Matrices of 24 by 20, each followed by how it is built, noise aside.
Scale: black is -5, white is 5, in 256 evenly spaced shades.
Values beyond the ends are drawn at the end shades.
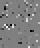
sparse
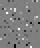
sparse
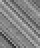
Toeplitz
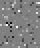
sparse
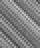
Toeplitz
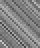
Toeplitz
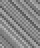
Toeplitz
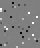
sparse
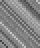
Toeplitz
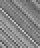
Toeplitz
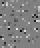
sparse
